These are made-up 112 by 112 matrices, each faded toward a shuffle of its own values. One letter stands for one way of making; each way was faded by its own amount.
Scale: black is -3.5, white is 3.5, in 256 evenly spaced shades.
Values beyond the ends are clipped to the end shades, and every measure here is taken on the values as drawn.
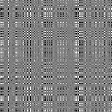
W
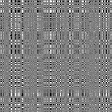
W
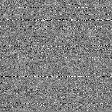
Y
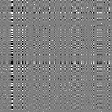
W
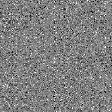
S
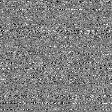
Y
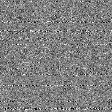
Y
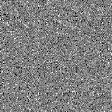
S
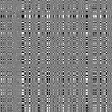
W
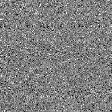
S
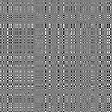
W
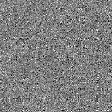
S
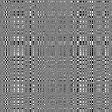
W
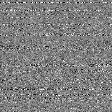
Y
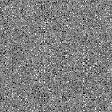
S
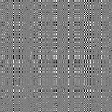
W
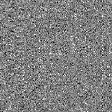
S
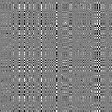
W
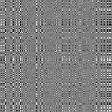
W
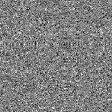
S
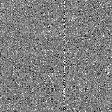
S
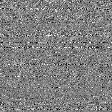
Y
